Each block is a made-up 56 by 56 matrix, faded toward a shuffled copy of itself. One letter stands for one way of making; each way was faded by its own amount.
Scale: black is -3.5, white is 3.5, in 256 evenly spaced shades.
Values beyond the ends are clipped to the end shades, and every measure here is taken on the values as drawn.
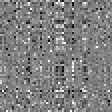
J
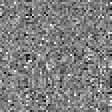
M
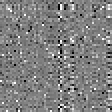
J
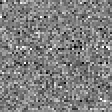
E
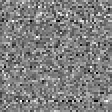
E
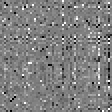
J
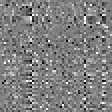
J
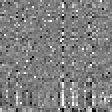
J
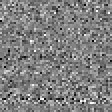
E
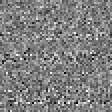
E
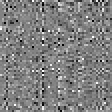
J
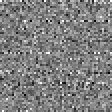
E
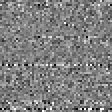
E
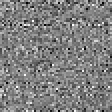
E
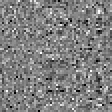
M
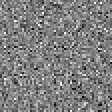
M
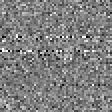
E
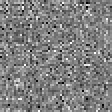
M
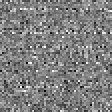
E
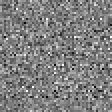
E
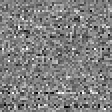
E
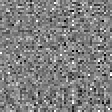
M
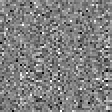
M
